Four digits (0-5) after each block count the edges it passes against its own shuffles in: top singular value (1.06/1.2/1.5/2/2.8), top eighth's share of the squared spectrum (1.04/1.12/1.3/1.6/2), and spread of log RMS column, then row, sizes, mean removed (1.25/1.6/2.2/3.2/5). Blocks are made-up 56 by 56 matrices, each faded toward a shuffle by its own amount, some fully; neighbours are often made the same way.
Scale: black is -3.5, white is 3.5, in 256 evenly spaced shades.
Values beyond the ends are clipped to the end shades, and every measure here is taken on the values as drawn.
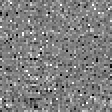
3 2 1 0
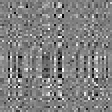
5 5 3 3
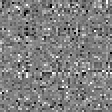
4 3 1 2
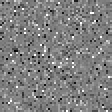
1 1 0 0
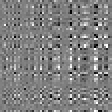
5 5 4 4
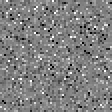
1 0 0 0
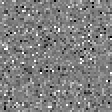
2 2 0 1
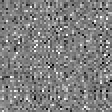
4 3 2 2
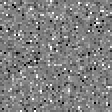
1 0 0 0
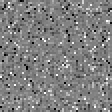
2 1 0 0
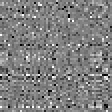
4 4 2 2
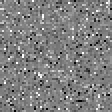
0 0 0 0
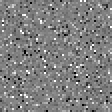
0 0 0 0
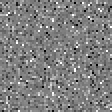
0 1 0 0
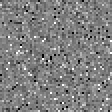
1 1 0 0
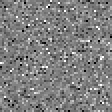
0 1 0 0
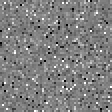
0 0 0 0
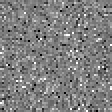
2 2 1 0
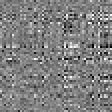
4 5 3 3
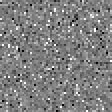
0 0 0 0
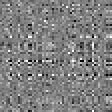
4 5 3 3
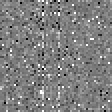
3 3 1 0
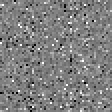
2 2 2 0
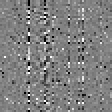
4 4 3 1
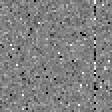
3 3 1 0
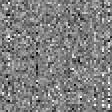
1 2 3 0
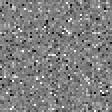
2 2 0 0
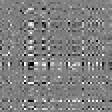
5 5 3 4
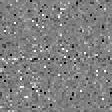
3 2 0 0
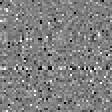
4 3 1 1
